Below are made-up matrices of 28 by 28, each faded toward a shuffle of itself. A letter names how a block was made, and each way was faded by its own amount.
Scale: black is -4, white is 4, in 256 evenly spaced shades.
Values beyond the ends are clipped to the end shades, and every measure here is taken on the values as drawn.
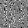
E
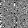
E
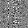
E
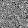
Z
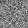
Z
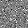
Z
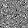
Z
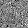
Z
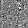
E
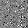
Z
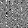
E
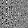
E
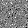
Z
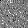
Z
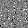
Z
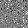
Z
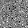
Z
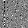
E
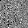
E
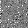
Z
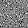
Z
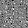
Z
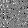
Z
